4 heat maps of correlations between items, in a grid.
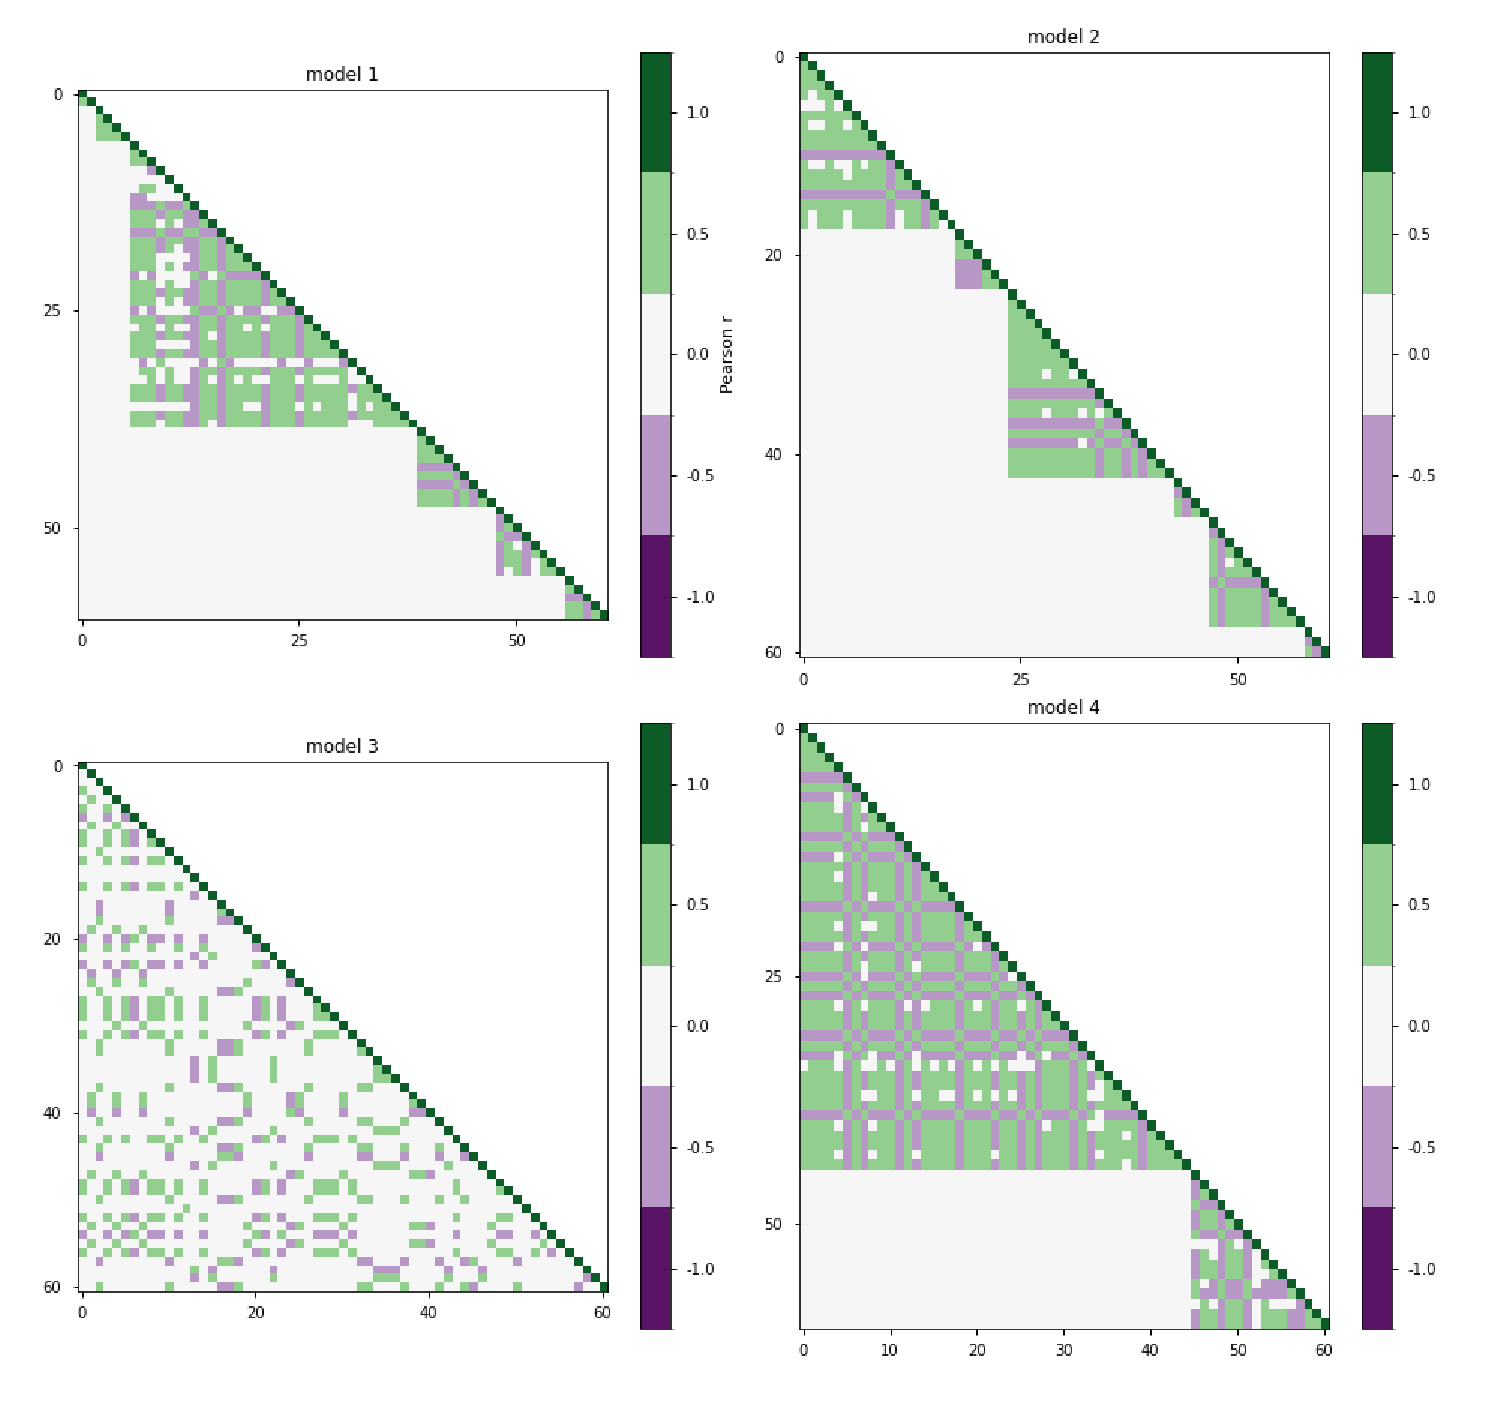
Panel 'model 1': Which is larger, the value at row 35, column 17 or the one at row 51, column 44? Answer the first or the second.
the first
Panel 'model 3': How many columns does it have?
61
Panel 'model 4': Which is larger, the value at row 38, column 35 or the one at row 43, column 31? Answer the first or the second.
the first
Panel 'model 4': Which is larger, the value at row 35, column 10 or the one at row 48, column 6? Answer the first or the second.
the first
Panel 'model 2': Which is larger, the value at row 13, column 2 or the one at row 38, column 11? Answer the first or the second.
the first
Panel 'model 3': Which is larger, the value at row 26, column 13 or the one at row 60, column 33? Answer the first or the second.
the second
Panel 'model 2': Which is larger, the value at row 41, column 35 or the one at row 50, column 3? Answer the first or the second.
the first
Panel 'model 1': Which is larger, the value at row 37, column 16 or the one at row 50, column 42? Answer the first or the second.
the second
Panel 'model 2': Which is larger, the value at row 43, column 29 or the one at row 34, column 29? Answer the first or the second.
the first
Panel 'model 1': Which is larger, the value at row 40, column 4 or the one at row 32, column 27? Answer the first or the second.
the second
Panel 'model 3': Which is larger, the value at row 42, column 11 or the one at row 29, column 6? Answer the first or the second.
the first
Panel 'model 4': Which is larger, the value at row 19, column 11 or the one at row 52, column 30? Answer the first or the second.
the second
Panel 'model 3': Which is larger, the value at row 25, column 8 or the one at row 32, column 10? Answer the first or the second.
the second
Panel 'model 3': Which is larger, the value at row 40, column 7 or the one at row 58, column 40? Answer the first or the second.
the second
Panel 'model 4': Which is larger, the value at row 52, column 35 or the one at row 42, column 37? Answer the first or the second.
the second
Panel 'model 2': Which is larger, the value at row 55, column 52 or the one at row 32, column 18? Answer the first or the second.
the first
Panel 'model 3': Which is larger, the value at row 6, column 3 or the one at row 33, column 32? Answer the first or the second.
the second
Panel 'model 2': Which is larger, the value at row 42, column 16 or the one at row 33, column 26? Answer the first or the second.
the second
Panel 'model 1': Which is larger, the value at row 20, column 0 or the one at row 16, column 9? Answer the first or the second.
the second
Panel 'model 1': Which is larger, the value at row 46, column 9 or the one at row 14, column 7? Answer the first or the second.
the second
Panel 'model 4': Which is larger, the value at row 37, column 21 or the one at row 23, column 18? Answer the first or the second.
the first
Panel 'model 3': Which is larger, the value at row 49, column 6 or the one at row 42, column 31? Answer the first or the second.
the second
